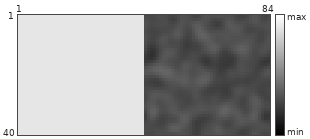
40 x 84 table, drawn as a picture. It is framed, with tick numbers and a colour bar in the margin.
It is made of 1 by 2 panels. Panel 1,1: very high, flat. Panel 1,2: low, blotchy, faint in contrast.
